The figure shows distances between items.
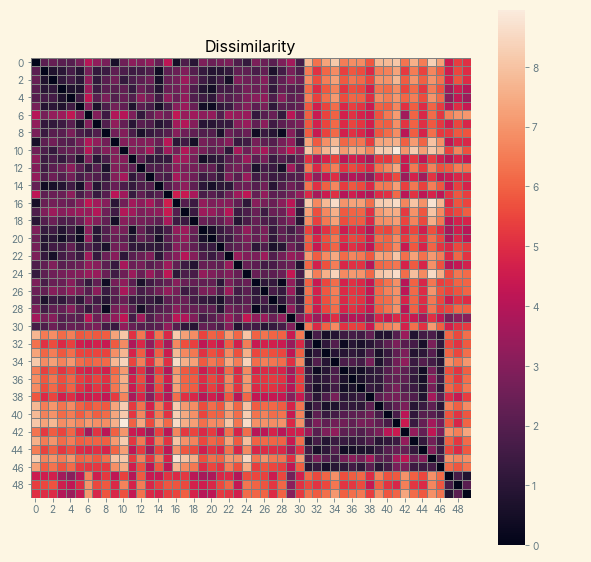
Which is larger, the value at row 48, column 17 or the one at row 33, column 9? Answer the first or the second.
the second
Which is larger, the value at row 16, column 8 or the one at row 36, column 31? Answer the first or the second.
the first
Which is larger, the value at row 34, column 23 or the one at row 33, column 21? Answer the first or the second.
the first
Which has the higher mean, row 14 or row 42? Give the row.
42
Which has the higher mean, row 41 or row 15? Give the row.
41
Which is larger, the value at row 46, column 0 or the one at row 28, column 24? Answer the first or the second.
the first
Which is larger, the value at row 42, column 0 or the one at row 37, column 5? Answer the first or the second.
the first
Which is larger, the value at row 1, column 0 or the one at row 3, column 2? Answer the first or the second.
the first
